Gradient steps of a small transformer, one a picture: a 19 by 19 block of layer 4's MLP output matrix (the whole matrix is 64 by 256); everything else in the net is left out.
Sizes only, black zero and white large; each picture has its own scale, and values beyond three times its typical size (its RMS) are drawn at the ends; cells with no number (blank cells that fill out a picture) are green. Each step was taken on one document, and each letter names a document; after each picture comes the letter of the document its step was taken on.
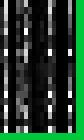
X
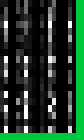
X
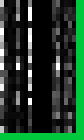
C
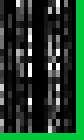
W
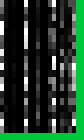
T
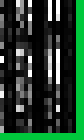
W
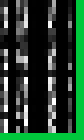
X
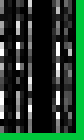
C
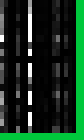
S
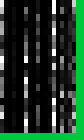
T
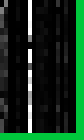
S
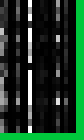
S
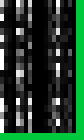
W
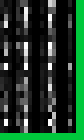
X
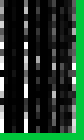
T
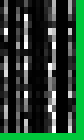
X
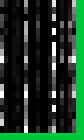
T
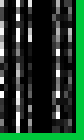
C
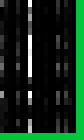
S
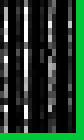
X
